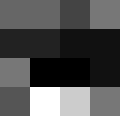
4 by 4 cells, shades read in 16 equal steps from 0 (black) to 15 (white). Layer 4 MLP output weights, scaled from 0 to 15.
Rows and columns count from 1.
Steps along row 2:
same down same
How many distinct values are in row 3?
3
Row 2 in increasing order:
1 1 2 2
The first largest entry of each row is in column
4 1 1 2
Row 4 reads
5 15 12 7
